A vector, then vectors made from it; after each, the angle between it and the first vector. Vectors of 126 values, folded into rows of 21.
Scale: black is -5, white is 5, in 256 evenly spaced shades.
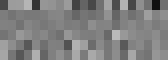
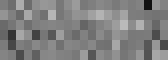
orthogonal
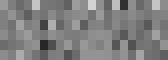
partly opposed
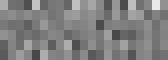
nearly opposite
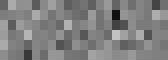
partly aligned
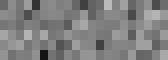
partly aligned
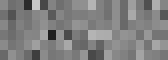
partly opposed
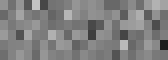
partly opposed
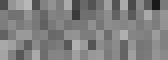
nearly parallel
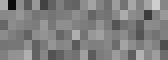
partly opposed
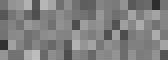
partly aligned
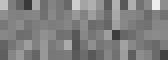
nearly opposite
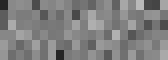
partly aligned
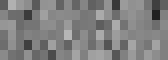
partly aligned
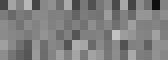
nearly parallel
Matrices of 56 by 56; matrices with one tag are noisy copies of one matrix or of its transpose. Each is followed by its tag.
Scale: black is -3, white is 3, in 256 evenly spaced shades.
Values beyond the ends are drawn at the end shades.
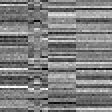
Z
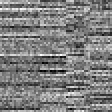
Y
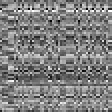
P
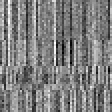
Y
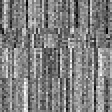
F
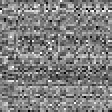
P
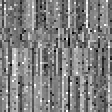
Z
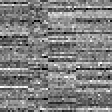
Z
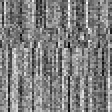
Z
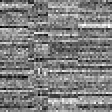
F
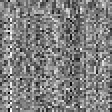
P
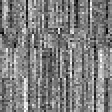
F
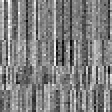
Y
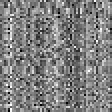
P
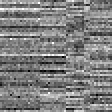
Y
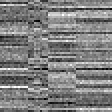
Z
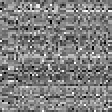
P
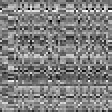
P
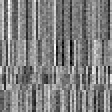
Y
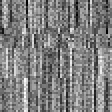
F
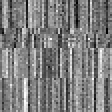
F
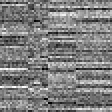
Z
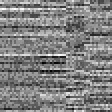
Y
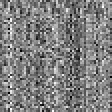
P
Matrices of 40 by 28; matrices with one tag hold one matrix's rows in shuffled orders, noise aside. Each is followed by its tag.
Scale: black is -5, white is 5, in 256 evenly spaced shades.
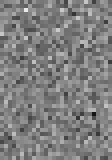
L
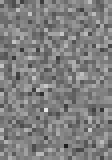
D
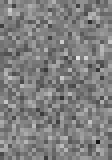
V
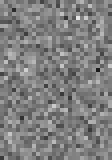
V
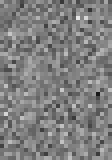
V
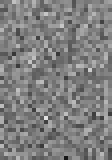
D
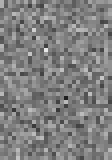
D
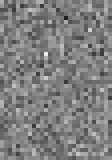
D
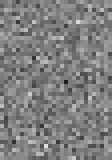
D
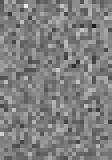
L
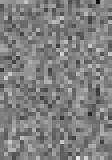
V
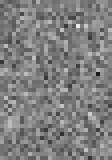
V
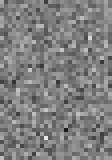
D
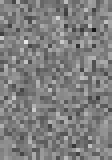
L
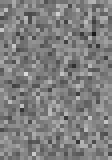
L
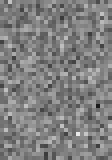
V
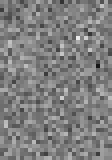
V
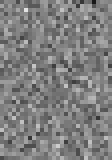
L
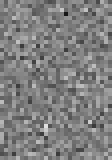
D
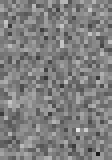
V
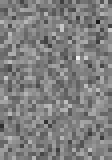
V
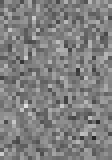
L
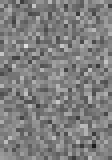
L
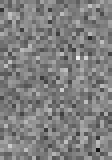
V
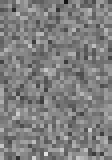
D
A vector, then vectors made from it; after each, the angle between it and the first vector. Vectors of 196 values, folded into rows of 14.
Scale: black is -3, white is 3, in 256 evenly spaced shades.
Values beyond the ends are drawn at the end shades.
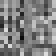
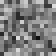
orthogonal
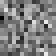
partly aligned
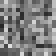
nearly parallel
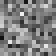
partly opposed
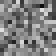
orthogonal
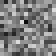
orthogonal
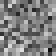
orthogonal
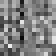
nearly parallel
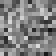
partly opposed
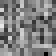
nearly opposite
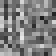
nearly opposite
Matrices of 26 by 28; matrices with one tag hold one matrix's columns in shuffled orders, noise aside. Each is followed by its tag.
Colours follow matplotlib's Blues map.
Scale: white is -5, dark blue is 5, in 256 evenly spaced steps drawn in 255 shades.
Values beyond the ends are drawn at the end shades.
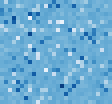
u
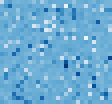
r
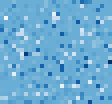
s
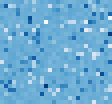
u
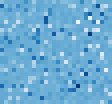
u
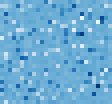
u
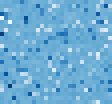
u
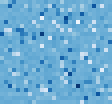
u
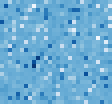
r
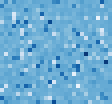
s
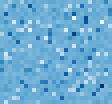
u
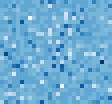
s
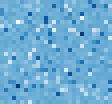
u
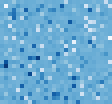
r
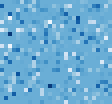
u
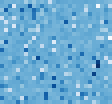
r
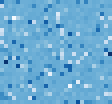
s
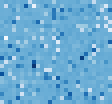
r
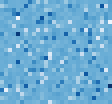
u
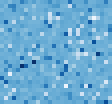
s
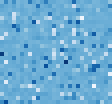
s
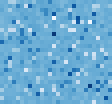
u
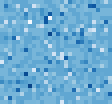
u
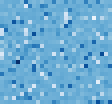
s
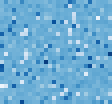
s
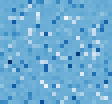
s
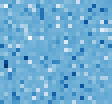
r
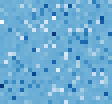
u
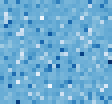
s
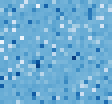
r
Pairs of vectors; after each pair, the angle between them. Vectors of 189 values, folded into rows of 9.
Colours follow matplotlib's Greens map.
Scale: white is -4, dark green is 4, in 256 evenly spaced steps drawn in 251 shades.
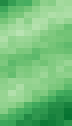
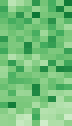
partly opposed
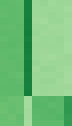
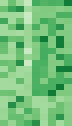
partly opposed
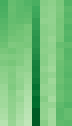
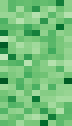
orthogonal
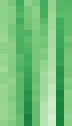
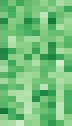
partly opposed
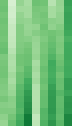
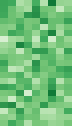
orthogonal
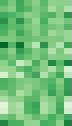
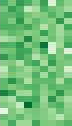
partly aligned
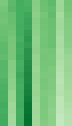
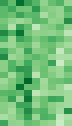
partly aligned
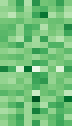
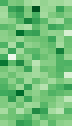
orthogonal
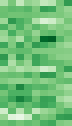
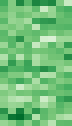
nearly opposite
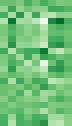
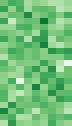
partly opposed
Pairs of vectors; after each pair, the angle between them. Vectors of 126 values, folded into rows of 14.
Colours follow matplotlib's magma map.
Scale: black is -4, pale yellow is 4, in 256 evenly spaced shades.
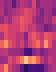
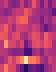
nearly parallel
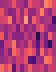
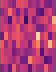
nearly opposite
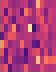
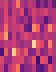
partly opposed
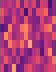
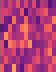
nearly parallel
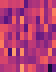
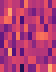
nearly opposite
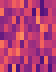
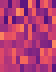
orthogonal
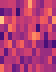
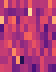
partly aligned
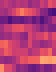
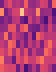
partly aligned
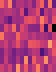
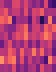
partly opposed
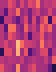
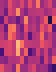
nearly parallel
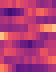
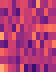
partly aligned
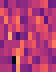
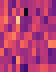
partly aligned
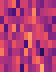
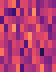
nearly parallel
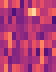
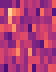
partly opposed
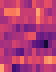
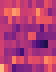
nearly parallel
